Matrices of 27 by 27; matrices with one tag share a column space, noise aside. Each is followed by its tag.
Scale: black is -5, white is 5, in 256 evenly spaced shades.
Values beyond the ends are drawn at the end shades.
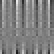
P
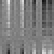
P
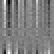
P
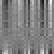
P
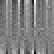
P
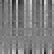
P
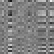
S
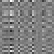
S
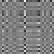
S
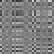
S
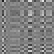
S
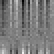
P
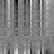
P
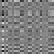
S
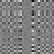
S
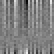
P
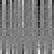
P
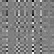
S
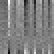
P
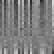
P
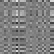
S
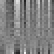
P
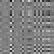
S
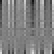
P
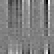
P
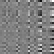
S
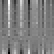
P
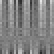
P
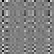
S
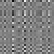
S
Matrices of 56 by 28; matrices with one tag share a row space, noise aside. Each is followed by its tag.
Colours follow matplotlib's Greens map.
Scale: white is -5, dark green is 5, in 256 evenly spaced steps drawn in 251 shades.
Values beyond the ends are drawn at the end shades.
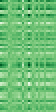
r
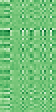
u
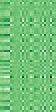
u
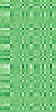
u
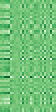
u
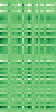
r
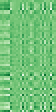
u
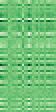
r
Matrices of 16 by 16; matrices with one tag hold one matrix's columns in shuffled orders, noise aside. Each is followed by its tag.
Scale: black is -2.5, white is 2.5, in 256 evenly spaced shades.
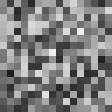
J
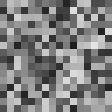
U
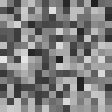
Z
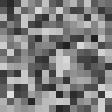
U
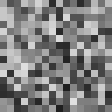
J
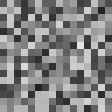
U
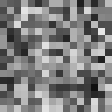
Z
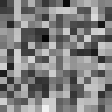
Z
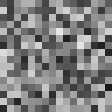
U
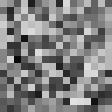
J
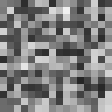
Z
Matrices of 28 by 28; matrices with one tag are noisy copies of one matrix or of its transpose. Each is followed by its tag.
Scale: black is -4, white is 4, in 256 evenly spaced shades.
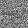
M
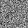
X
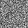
X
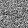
M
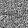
M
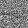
M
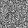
X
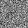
X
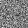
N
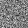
N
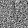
M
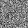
X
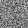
N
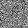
X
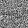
M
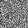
X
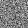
N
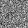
X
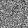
X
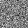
N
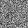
X
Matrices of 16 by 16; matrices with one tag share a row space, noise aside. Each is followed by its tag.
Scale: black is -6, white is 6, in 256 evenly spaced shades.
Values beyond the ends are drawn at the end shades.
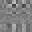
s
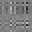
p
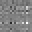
p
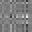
p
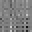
p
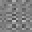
s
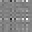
p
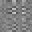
s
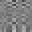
s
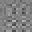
s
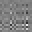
p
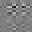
s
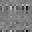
p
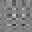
s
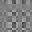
s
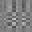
s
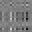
p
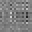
p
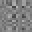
s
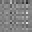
p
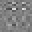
s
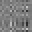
p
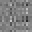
p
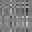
p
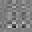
s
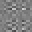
s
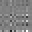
p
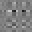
s
